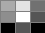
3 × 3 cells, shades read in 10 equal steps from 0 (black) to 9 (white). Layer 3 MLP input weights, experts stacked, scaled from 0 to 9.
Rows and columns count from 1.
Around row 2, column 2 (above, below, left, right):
8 3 5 3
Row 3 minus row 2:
-5 -6 -3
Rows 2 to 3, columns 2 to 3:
9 3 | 3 0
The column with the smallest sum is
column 3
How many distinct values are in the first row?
3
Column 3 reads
4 3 0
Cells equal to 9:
1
